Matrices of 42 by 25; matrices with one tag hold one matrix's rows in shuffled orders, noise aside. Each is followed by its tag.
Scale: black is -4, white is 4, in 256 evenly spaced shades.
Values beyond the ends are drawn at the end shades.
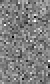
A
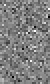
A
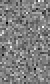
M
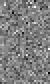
A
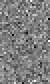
A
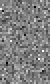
M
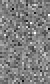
A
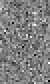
A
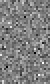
M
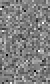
M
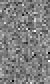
A
